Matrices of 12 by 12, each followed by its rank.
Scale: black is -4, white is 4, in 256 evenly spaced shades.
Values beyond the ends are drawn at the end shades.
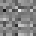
two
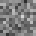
full rank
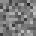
full rank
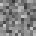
full rank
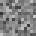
full rank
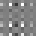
one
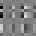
one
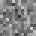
full rank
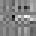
two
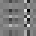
one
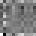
two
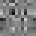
two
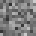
full rank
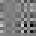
one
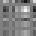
one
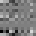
two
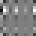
one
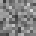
full rank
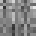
two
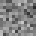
full rank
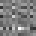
two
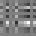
one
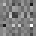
two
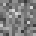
full rank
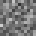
full rank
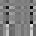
one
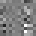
two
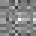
two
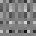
one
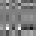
one
